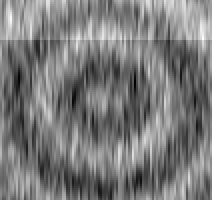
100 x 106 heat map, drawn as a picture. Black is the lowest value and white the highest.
The top part is higher, up to a seam about 20% of the way down. The values follow a bell shape. Concentric rings centre on the centre.
